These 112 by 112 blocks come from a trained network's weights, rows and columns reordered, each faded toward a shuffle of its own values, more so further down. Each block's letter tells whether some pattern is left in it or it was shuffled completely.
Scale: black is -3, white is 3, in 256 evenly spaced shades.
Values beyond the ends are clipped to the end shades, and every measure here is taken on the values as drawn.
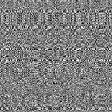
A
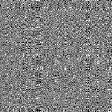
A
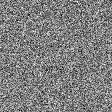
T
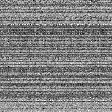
A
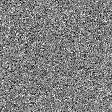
T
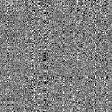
A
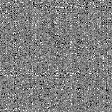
A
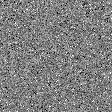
T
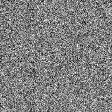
A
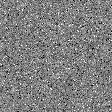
T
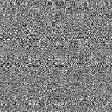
A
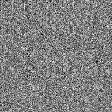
A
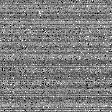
A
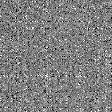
A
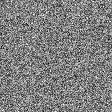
T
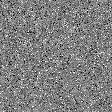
T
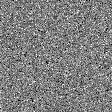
T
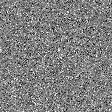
T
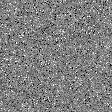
T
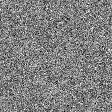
T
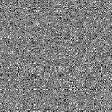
A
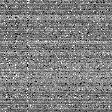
A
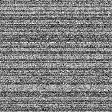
A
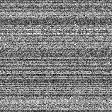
A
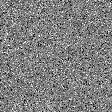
T
